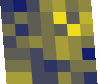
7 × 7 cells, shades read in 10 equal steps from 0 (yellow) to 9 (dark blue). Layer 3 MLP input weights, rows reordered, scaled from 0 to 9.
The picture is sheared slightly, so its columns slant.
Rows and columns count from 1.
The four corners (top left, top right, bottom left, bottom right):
8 4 3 8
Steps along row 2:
down up down down up down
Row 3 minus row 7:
2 5 -1 -2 2 -6 -5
